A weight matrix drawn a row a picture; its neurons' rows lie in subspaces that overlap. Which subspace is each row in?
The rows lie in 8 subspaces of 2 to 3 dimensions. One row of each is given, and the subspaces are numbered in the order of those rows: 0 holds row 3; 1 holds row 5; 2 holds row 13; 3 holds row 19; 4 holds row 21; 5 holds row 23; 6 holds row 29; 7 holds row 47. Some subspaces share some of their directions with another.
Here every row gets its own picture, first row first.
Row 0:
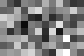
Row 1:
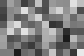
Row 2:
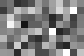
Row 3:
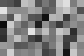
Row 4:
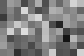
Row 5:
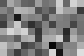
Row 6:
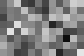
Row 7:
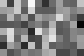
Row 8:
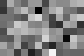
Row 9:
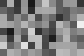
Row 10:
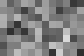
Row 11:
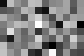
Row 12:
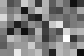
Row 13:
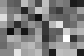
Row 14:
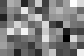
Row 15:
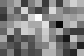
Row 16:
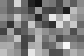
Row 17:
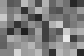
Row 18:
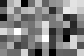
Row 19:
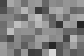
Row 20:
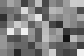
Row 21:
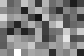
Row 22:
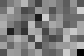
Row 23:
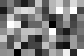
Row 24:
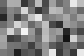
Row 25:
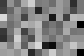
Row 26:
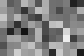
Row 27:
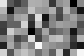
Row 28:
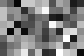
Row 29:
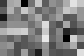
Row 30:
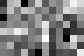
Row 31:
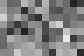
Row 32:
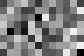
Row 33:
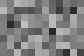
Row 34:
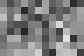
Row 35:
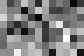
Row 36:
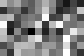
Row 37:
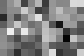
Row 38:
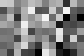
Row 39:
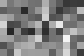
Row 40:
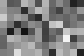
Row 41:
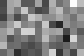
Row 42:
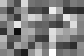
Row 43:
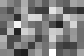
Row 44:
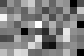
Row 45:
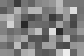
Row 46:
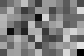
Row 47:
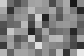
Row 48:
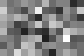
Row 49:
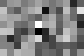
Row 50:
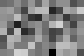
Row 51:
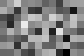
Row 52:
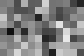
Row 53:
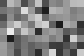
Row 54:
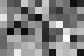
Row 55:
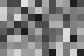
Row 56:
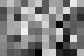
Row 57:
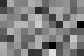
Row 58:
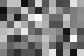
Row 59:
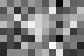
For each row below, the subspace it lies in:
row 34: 4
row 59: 1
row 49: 3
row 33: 5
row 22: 7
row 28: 4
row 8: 3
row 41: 7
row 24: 0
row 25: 3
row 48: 3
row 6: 4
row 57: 3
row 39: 0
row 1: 5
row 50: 6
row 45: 5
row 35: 4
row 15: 1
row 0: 5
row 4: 1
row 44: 3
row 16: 4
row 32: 7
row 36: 0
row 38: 4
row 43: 6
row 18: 6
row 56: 4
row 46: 7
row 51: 5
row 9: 2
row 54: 2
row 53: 3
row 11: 3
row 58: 0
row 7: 2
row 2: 5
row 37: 2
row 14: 6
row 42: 6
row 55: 0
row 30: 6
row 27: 7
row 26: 1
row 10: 1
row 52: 2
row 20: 7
